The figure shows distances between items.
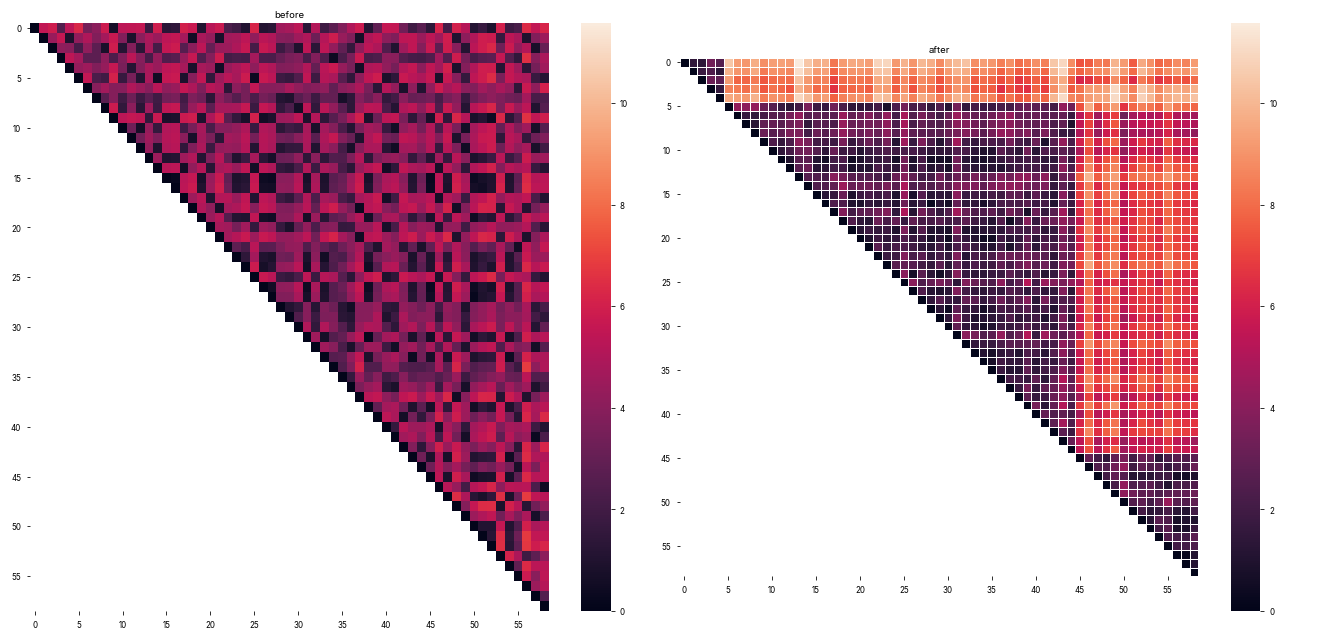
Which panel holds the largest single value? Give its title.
after
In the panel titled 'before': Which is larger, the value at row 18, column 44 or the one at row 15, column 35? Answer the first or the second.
the first
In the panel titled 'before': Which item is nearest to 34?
3
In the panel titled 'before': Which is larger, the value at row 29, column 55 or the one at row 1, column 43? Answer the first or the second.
the second
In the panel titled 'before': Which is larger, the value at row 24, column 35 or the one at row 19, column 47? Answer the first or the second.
the first
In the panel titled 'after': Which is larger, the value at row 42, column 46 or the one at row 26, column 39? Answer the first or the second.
the first
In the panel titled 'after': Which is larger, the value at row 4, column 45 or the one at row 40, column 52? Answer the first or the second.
the first
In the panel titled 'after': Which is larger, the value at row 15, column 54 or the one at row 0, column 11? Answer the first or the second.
the second
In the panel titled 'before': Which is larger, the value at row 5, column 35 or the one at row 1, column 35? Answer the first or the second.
the second
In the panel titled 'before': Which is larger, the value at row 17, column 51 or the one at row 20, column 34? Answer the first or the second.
the first
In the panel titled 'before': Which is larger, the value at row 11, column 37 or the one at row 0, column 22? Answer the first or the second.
the second
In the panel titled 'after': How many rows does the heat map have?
59
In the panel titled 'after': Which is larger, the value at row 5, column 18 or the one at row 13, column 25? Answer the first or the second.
the second
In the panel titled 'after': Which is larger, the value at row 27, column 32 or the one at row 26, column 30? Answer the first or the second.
the first
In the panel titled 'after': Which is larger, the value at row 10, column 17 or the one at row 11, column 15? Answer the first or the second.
the first
